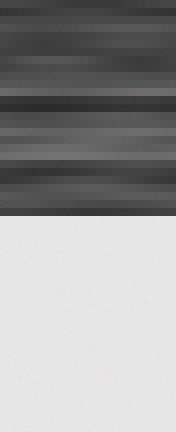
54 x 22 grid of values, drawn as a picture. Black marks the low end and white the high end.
It is made of 2 by 1 panels. Panel 1,1: low, streaked across. Panel 2,1: very high, flat.
